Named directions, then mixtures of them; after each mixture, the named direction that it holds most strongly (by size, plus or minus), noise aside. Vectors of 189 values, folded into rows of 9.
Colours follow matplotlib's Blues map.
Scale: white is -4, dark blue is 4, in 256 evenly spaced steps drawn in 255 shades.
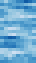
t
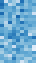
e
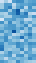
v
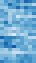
t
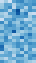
v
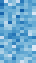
e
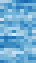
t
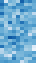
e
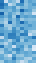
e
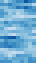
t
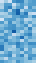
v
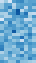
v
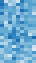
e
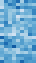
e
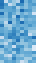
e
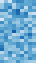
v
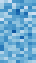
v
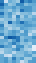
e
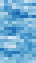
t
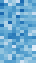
e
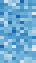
e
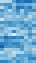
t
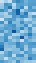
v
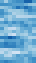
t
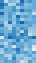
e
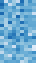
e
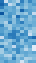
e
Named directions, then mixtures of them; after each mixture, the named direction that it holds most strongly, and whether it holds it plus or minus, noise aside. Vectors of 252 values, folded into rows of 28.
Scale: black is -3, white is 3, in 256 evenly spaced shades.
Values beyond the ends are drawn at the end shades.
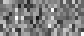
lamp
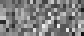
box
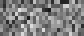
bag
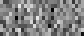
lamp, minus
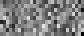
box, plus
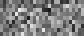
bag, plus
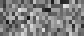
bag, plus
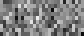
lamp, minus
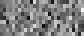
box, minus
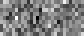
lamp, plus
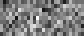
bag, plus
